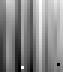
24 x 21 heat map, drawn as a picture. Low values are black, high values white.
Values rise toward the top right. Two lone cells stand out: one far higher and one far lower than their neighbours. Streaks run downward.
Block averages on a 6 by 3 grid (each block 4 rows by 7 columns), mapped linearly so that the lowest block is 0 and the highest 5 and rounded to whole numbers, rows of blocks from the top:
345
234
134
123
123
012
